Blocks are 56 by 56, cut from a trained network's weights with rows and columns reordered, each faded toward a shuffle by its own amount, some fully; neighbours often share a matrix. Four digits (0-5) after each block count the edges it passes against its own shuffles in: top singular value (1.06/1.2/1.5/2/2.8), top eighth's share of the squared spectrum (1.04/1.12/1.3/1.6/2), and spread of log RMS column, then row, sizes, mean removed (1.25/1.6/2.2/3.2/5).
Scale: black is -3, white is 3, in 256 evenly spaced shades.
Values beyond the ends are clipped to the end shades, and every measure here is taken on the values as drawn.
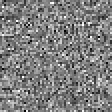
2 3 0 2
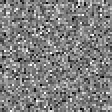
0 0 0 0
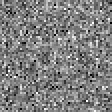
2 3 1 1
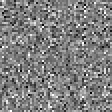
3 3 2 1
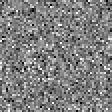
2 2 0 0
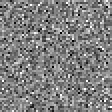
1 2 0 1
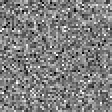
2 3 1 0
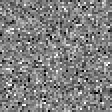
0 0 0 0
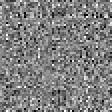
3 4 3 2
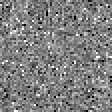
1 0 0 0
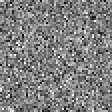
1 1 0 0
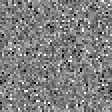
1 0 0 0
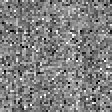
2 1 0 1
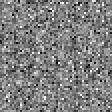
1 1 0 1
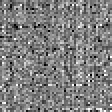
3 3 0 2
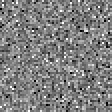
0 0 0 0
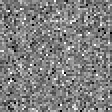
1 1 0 0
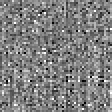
3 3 0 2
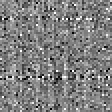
3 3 0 2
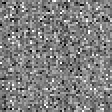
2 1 0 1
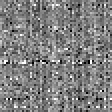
3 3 0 3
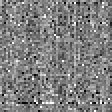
2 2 0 2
